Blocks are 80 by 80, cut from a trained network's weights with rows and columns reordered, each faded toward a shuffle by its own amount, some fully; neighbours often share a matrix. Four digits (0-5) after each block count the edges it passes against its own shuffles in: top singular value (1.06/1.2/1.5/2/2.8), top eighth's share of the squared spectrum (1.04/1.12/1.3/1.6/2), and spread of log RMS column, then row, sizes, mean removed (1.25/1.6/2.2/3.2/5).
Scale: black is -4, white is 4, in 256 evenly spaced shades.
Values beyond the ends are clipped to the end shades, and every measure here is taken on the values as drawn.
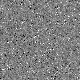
0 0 0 0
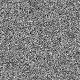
0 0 0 0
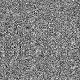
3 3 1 1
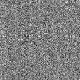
3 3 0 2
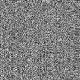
3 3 0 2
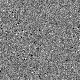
0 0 0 0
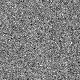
0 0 0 0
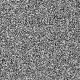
1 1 0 0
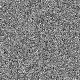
0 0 0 0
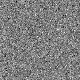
1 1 0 0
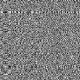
4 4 2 3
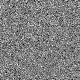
1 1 0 0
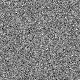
1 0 0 0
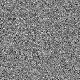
3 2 0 1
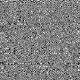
3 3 0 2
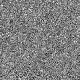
3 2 0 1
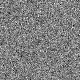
1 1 0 0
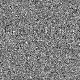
2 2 0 0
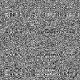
4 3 1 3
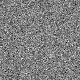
2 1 0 0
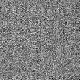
3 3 0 2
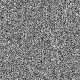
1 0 0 0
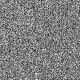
1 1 0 0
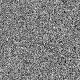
1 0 0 0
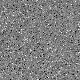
1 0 0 0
